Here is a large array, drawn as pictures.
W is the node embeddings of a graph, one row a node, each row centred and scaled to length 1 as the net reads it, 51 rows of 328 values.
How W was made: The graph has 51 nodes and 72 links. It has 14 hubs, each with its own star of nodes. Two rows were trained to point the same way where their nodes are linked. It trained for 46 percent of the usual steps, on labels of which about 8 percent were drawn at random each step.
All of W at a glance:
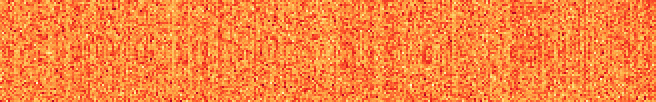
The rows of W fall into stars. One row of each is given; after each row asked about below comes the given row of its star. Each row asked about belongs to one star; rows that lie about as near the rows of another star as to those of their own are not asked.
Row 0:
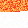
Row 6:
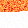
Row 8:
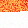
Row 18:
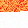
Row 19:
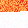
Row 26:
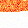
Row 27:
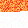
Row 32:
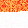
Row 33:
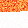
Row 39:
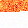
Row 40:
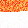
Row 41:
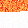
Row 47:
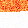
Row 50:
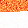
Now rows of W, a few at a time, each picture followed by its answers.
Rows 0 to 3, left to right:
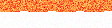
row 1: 6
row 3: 18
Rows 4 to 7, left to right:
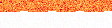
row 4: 18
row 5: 39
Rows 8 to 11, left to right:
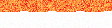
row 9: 19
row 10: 0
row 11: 32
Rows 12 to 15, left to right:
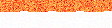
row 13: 0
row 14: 33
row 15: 32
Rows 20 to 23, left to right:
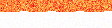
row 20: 6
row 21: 32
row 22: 50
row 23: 41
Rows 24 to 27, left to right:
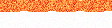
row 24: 50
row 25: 26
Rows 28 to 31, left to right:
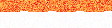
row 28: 39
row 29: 18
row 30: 6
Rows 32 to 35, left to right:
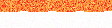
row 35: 26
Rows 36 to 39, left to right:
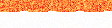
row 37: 47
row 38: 26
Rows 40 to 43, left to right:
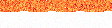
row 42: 0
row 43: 47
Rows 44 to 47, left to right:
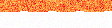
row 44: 8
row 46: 19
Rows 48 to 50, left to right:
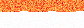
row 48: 27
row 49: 40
